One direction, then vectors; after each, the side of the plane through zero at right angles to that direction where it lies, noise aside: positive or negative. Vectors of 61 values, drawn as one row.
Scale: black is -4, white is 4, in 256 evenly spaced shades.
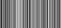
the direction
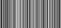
positive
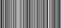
positive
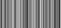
positive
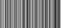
positive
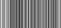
negative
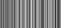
positive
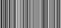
positive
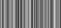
negative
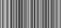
negative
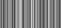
positive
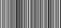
negative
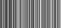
positive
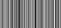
negative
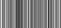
negative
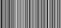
positive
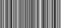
positive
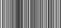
negative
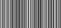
negative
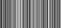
positive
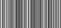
negative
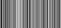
positive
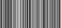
positive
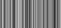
positive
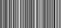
positive
